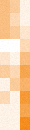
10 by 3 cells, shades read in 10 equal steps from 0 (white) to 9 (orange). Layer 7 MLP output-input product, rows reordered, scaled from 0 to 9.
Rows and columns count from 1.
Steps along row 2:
down down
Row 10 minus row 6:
-3 -2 2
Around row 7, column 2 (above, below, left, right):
3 1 1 6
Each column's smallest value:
0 0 1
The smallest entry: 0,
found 2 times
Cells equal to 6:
1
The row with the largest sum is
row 6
